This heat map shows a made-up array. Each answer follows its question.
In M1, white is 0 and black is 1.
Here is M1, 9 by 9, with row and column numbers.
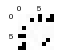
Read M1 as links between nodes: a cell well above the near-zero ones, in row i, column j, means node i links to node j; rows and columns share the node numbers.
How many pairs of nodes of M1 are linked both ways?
7
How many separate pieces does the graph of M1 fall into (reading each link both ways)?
3
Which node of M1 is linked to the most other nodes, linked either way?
node 1
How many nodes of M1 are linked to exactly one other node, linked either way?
2
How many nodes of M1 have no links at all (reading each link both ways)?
2
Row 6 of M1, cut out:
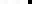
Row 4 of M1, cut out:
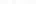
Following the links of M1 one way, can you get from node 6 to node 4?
no
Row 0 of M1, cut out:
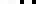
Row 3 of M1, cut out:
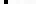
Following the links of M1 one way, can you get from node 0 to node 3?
yes
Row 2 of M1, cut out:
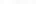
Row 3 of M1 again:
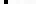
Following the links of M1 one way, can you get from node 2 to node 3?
no
